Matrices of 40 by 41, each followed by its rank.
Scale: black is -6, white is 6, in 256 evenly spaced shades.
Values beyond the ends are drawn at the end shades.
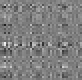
three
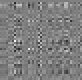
three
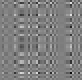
one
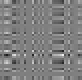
one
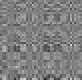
three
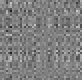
three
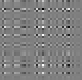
one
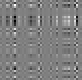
one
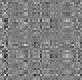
three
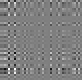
one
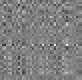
three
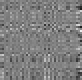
three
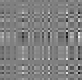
one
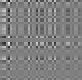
one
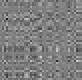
three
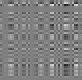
one
